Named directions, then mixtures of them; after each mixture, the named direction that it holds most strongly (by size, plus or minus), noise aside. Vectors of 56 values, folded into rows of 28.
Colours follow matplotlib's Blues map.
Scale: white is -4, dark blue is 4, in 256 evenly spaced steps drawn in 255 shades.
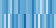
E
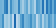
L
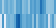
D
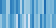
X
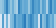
E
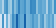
E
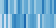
E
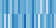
E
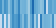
E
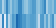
D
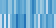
E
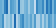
L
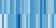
D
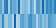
L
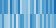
L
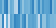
E
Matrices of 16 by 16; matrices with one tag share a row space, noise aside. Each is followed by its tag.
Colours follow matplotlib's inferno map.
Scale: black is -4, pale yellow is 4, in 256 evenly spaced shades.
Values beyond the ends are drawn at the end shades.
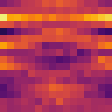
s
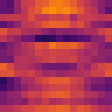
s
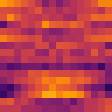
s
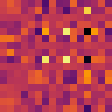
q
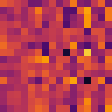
q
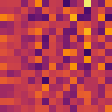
q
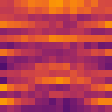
s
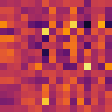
q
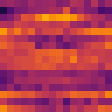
s
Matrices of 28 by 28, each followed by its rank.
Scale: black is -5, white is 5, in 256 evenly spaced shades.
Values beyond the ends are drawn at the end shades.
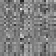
three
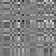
two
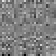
three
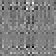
three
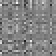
three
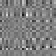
two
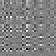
two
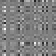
two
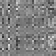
three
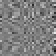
three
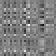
two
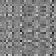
three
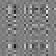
two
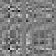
three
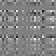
two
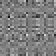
three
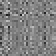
three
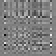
two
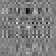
three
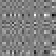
two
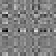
two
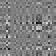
two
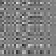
two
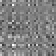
three
